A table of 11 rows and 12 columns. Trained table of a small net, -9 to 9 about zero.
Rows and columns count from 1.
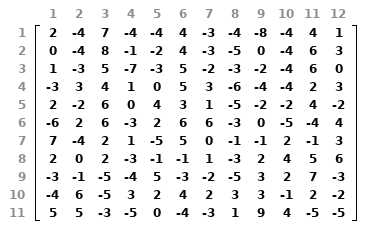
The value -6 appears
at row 4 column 8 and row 6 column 1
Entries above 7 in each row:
0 1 0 0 0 0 0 0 0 0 1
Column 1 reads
2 0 1 -3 2 -6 7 2 -3 -4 5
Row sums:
-13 2 -7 4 7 5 8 14 -9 13 -1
